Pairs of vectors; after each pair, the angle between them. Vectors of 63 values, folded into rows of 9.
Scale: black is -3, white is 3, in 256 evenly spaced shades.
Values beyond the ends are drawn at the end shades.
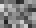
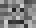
partly opposed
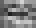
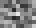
partly opposed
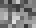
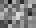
partly aligned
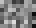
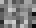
nearly parallel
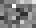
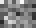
orthogonal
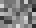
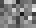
partly opposed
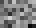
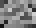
partly aligned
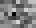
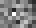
nearly opposite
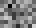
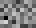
partly opposed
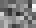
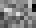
nearly opposite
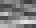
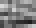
nearly opposite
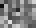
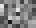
nearly opposite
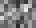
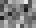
nearly opposite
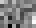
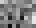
nearly parallel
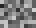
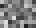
nearly parallel
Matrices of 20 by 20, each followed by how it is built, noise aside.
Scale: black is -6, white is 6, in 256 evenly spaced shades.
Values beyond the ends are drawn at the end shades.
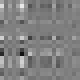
low rank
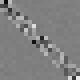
banded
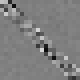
banded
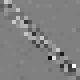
banded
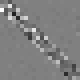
banded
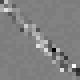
banded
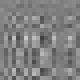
low rank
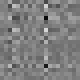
low rank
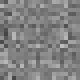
low rank
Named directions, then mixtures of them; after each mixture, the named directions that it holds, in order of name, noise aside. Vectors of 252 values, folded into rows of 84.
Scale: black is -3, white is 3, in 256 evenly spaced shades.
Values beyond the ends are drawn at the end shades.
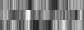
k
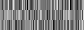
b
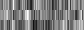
b, k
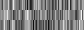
b, k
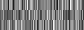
b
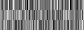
b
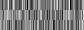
b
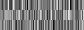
b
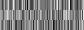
b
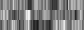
k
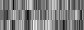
b, k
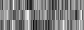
b, k
